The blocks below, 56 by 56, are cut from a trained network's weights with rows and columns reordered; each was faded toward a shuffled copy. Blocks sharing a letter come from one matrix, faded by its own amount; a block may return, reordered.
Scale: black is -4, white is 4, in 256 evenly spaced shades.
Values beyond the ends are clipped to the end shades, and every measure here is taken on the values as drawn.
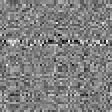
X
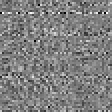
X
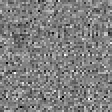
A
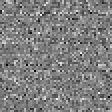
A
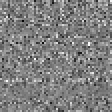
A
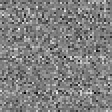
A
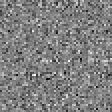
A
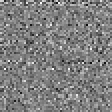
A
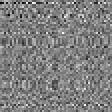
X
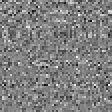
A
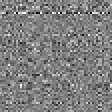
X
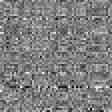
X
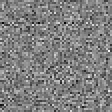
A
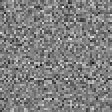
A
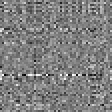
X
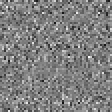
A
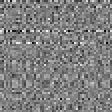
X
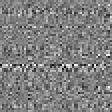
X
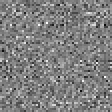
A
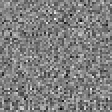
A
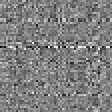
X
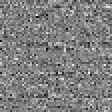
A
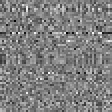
X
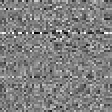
X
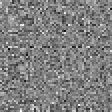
A
